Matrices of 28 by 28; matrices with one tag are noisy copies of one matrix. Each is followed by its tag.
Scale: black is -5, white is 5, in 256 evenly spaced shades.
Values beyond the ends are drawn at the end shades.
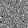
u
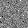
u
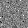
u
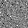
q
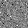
q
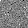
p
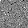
p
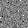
u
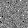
u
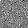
p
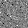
q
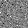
q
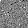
p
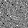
q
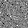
q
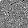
p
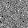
u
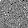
p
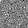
p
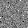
u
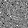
q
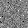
u
